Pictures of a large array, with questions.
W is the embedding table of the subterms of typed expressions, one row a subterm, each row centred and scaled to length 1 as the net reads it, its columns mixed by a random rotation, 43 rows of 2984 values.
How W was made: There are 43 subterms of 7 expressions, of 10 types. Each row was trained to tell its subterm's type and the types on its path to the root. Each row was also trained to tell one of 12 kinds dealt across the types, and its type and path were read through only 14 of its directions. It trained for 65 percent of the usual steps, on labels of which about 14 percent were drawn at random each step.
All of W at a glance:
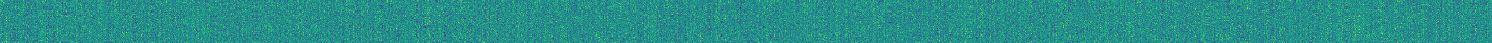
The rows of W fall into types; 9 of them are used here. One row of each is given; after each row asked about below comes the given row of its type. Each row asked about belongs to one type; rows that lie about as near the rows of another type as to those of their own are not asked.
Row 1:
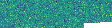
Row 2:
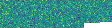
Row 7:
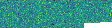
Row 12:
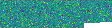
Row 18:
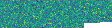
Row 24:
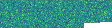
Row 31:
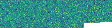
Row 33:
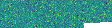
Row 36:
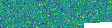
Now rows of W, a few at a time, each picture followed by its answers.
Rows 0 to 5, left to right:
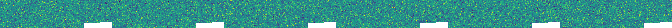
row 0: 12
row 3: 33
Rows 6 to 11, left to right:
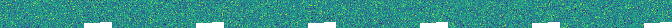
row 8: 36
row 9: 7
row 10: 12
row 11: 1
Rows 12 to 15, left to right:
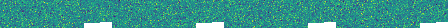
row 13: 31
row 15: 1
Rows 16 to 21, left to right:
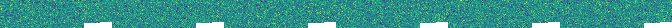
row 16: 18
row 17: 24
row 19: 7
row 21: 7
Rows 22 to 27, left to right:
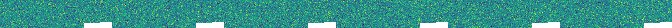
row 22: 31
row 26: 1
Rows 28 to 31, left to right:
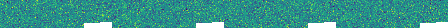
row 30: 12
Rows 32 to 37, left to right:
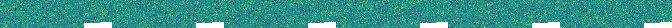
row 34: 12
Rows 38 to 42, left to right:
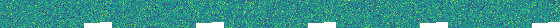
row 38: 24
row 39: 18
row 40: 1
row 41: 33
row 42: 33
